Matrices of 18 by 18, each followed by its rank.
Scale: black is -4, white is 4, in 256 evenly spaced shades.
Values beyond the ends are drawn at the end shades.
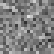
full rank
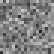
full rank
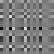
one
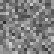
full rank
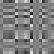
one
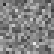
full rank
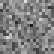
full rank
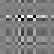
one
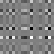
one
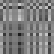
one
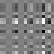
one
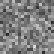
full rank
